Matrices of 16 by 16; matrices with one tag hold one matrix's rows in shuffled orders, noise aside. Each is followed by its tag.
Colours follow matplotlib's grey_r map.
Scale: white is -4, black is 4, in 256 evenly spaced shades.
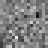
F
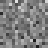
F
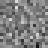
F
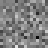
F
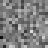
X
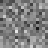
F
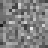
X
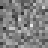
X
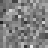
X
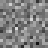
F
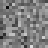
X
